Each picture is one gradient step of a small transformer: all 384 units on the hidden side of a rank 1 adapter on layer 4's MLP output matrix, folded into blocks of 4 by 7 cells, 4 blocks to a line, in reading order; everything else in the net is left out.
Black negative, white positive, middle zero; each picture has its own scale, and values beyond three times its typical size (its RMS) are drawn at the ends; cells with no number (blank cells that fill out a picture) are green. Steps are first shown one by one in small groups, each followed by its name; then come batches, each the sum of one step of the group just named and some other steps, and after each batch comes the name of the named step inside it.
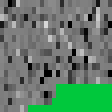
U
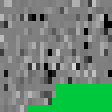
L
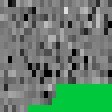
U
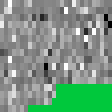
L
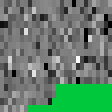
L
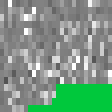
L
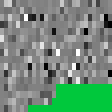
L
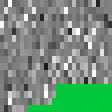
L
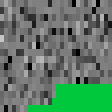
L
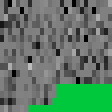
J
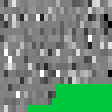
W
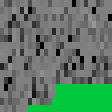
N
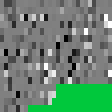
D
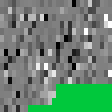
D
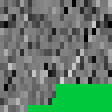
J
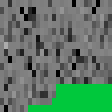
N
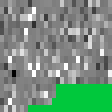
J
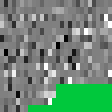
D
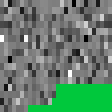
J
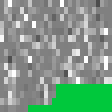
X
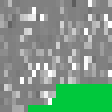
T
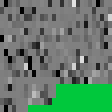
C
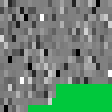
T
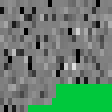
C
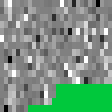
X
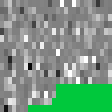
C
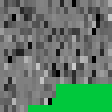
C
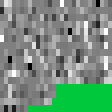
X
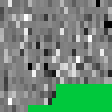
C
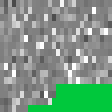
C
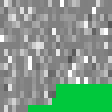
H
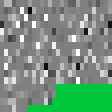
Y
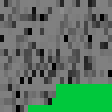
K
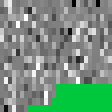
Y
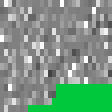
H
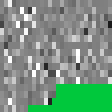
Y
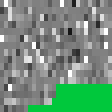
H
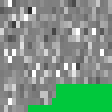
Y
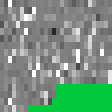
Y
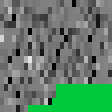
K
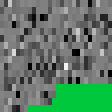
K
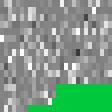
H
